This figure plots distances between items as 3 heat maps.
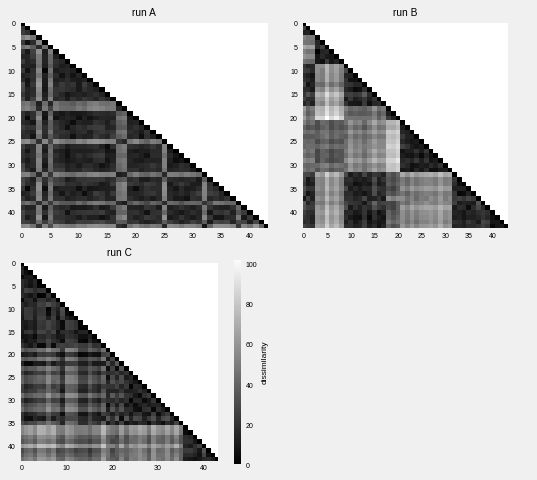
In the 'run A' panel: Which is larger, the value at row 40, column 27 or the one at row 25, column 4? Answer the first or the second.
the second
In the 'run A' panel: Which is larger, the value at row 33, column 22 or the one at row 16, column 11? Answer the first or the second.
the second
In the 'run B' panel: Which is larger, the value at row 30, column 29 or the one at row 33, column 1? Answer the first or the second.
the first
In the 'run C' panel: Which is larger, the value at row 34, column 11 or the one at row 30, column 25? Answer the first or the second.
the first
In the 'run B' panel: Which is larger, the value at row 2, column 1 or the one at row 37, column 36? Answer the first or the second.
the second
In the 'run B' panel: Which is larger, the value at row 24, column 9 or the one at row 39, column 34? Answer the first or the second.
the first
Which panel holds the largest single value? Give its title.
run B
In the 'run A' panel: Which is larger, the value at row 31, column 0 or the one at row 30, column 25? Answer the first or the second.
the second
